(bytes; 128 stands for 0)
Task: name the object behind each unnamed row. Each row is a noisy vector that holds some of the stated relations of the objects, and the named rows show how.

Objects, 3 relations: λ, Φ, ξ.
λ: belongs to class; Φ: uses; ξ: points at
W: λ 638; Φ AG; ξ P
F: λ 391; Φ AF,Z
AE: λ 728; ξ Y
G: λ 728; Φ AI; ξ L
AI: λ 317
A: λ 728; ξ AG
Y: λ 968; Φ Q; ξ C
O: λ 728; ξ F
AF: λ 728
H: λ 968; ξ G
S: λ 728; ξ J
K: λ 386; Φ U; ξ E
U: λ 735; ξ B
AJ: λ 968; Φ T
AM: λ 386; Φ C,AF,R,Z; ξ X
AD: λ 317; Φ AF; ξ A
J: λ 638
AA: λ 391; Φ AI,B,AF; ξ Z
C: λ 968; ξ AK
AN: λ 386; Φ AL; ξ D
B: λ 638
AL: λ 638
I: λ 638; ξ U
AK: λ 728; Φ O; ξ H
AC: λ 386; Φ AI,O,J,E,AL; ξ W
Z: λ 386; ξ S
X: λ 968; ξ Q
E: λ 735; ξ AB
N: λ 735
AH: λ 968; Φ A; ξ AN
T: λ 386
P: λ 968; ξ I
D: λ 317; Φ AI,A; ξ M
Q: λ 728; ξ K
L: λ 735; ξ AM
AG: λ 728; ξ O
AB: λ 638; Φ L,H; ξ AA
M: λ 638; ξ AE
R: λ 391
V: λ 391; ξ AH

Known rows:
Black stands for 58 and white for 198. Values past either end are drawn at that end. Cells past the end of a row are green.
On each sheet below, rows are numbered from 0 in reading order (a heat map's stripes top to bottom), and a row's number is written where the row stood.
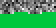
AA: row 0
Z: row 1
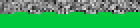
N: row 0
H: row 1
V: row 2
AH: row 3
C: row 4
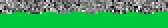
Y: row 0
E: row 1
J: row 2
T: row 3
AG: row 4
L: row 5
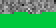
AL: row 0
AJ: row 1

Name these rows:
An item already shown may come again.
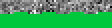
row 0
R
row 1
M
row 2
N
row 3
AM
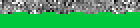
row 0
U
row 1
M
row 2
Q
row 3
T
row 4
P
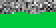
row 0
L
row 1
D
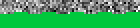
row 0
AC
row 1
AN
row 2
E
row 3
AD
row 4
F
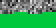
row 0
S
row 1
AE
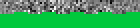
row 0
AI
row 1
F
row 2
AE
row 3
X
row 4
AF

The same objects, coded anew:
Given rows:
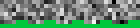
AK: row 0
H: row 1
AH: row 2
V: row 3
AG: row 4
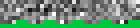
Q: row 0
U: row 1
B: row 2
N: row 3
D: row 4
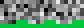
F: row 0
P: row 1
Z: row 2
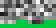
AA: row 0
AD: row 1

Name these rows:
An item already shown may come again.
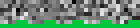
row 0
P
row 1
AJ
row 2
X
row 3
AA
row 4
AN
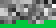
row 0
AE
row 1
E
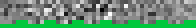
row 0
R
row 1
S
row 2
M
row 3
U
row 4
N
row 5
AL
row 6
AI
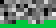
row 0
F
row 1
AC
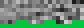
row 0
AF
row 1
AL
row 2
L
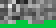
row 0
AM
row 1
T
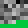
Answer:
X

